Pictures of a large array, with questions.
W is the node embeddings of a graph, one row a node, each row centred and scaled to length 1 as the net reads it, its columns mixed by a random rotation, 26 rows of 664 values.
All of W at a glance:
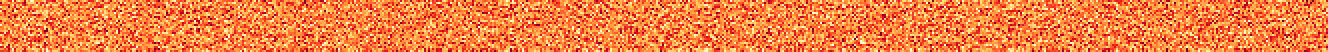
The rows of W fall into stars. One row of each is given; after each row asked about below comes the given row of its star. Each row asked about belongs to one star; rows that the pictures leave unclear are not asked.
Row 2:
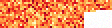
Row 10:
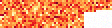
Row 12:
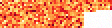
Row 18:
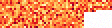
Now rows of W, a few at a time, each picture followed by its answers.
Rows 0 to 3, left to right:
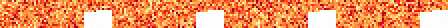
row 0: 2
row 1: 10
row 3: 2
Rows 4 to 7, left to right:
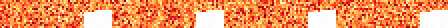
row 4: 18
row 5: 12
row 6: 2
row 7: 18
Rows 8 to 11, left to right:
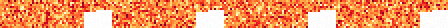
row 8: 2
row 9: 12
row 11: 2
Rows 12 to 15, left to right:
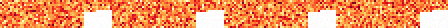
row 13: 18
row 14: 10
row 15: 10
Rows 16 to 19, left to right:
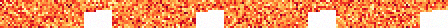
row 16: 10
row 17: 2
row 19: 10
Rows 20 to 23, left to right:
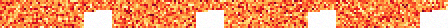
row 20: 18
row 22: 12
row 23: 10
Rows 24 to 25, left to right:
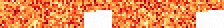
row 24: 2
